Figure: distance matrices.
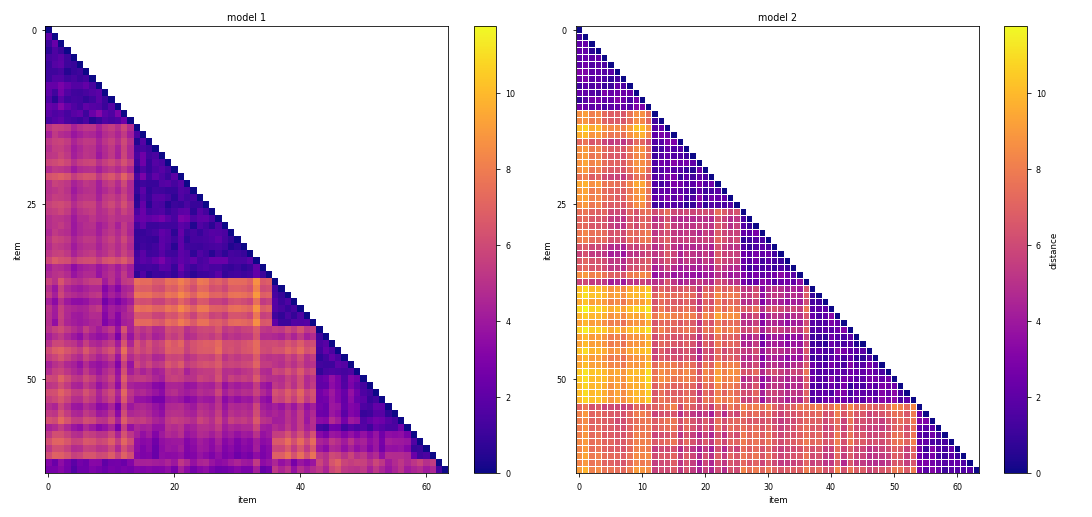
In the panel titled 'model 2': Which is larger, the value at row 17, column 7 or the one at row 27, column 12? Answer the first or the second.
the first
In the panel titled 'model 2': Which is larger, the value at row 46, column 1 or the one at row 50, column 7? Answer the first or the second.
the first
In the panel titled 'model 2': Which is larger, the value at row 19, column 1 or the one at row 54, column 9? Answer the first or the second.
the first
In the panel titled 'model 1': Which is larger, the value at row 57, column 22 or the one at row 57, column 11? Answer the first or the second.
the first
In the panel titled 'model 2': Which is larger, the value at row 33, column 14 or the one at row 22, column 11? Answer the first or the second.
the second
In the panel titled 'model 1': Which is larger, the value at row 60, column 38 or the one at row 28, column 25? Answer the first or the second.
the first
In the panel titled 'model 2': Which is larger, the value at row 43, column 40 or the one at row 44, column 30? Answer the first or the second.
the second
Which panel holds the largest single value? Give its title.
model 2
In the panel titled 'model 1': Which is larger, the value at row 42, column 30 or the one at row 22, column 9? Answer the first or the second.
the first
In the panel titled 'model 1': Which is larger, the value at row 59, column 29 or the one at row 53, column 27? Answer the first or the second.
the second
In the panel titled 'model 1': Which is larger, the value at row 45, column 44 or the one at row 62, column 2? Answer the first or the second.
the second
